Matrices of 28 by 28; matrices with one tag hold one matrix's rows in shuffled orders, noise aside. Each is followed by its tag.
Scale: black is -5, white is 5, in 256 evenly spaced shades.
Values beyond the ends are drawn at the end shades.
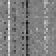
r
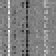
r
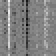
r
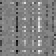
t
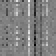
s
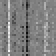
r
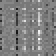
t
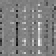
t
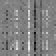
s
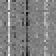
r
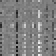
t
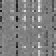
t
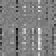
t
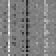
r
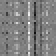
s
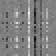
s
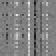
s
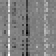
r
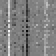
r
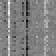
r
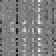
t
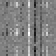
s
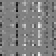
t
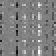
t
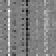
r
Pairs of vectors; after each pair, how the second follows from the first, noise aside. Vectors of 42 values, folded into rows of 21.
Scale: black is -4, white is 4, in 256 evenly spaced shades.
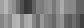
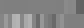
partly zeroed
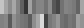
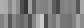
copied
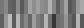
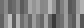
copied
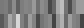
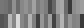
copied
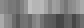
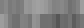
shrunk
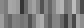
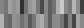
copied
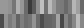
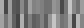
shuffled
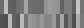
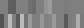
partly zeroed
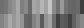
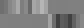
partly zeroed
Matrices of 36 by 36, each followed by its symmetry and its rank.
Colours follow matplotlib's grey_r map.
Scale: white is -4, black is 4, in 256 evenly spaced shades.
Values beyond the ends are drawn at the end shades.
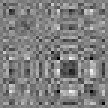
symmetric, rank three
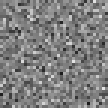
antisymmetric, full rank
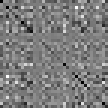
symmetric, rank five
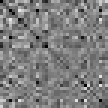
symmetric, rank five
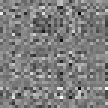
neither, rank five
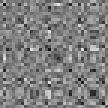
symmetric, rank three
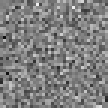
antisymmetric, full rank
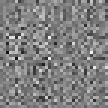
neither, rank five
